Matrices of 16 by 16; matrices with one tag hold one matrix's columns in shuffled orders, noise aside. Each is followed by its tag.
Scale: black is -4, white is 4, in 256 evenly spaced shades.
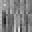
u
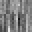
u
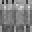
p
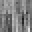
u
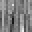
u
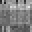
p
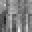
u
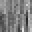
u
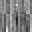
u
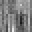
u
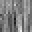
u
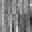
u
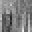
u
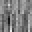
u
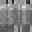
p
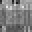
p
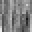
u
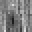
u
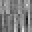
u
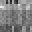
p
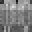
p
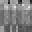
p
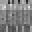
p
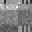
p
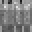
p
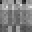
p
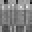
p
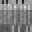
p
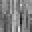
u
